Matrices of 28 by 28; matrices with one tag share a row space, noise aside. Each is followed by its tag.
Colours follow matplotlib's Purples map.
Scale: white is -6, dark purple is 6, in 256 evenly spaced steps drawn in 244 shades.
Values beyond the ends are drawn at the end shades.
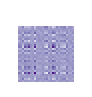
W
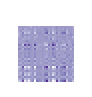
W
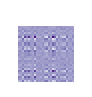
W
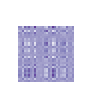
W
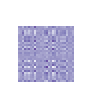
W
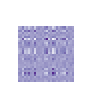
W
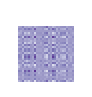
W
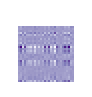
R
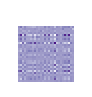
R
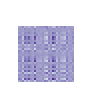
W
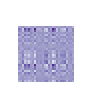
W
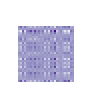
R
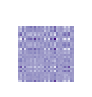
R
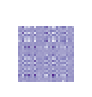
W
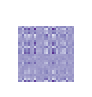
W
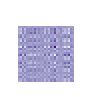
R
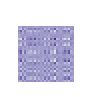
R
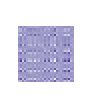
R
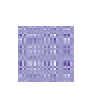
R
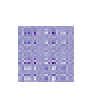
W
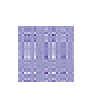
W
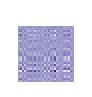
R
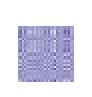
R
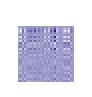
R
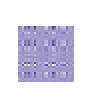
W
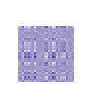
W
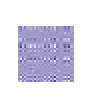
R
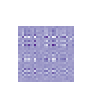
W
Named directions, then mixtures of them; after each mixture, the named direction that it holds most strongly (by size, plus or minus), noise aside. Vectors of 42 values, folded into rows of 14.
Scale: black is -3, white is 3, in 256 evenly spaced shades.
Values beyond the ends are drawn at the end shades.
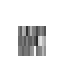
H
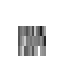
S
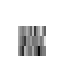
S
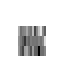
S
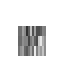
H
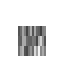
S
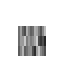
H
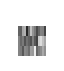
H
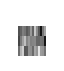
S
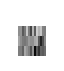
H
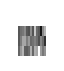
S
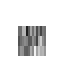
H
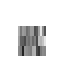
S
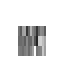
H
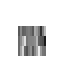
S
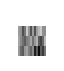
S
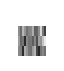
S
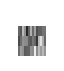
H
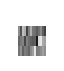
H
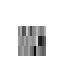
H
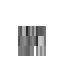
H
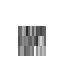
H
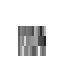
S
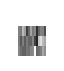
H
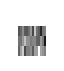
S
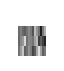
S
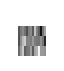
S
